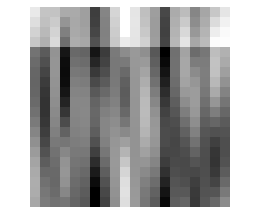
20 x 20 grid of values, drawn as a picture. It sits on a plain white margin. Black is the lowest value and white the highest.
Average level on the scale: 50%. Seam: horizontal, 20% of the way down, the top part higher. Histogram: bell-shaped. Grain: streaks running down.
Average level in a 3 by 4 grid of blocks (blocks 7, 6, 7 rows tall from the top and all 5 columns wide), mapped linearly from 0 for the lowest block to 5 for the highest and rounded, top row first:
3 3 3 5 | 1 2 2 2 | 2 2 1 0
